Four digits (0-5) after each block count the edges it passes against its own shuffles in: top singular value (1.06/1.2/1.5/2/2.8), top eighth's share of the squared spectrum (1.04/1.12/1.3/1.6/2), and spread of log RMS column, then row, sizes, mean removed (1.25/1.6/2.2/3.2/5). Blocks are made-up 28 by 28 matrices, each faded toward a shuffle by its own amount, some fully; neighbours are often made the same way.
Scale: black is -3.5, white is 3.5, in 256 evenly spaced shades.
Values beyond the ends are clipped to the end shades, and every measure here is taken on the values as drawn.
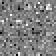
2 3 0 1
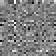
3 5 2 2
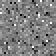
0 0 0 0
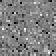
0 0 0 1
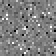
0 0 0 0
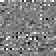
1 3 0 2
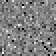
0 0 0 0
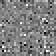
2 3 2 2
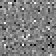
2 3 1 1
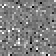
0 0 0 0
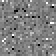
1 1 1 0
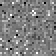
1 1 0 0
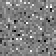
0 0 0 0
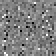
1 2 1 0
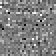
2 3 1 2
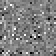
1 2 0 1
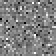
1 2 0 0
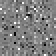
1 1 0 0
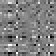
4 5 2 2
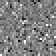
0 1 0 0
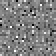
0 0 0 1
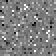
0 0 0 0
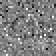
1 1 0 0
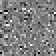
3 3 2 1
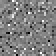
2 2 1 0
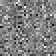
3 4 1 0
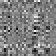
3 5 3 2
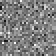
2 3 1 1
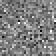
1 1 0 1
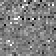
2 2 0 2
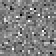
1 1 0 1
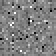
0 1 0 0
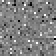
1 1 0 0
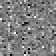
1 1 1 0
